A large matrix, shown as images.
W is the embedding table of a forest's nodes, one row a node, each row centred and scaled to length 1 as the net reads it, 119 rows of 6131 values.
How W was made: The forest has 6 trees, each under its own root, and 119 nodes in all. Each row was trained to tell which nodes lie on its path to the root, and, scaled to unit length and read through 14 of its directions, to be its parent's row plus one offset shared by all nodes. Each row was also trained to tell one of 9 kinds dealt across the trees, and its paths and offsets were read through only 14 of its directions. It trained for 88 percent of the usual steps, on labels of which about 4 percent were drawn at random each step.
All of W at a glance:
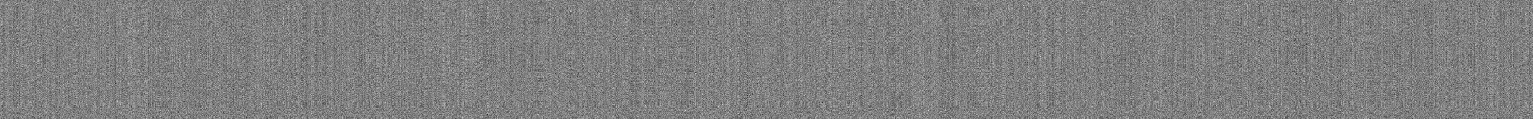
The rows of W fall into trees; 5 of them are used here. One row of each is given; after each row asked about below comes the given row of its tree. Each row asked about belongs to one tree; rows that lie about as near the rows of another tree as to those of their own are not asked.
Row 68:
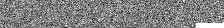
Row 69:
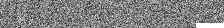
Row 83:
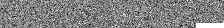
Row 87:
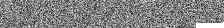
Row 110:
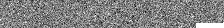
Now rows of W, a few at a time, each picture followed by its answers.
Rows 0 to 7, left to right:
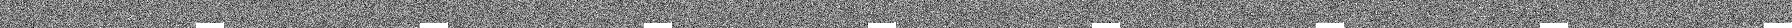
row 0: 87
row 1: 110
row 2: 69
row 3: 69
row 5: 68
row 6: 83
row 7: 68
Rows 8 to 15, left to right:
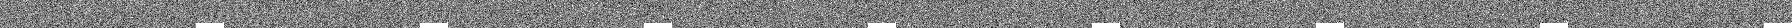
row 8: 68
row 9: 68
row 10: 83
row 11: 83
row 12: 68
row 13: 69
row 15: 68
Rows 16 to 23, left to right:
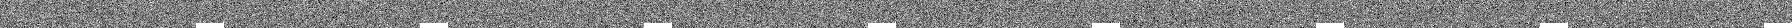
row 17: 68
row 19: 87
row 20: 87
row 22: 69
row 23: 69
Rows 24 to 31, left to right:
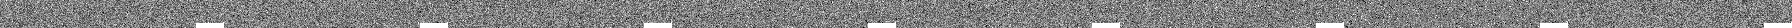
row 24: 87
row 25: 69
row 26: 68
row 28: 87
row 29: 68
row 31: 83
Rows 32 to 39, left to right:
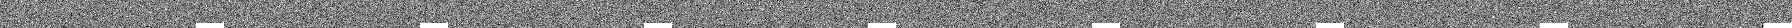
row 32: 69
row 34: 83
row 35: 110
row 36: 110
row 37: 87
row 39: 68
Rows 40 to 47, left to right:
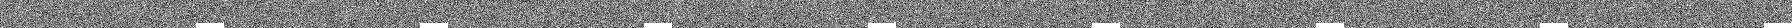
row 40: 83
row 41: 83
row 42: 110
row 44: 69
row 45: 68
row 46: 83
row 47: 69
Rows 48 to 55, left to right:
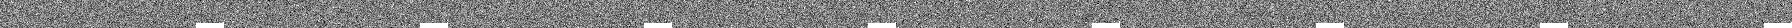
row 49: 110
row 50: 69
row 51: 68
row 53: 68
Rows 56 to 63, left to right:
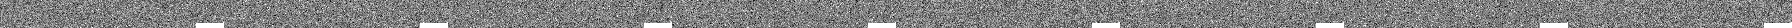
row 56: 83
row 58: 69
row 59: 69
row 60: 69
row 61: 69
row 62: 83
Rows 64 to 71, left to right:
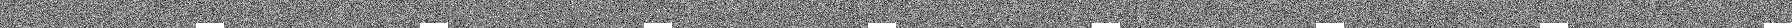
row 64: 83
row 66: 69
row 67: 69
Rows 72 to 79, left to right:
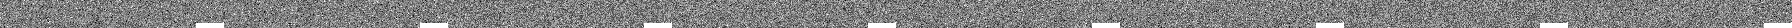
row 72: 110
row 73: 87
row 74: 68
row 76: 110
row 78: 69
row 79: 110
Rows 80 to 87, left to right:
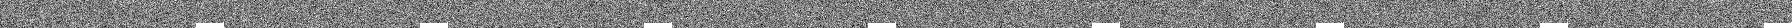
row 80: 69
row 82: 69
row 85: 83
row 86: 68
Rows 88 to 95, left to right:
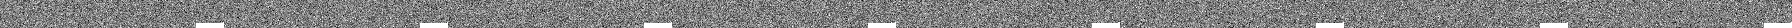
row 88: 87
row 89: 83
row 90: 69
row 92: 68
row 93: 69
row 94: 110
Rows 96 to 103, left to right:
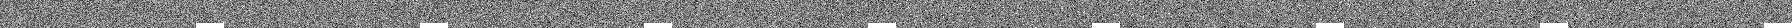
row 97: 69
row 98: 110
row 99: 83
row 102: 69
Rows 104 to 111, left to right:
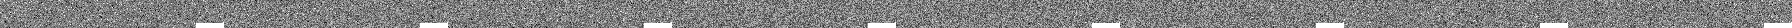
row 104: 69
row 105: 68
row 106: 68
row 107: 68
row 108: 87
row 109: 68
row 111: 87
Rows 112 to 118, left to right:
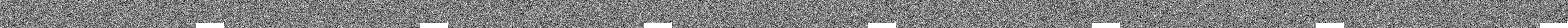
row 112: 83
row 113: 69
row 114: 110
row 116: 83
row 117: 83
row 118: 83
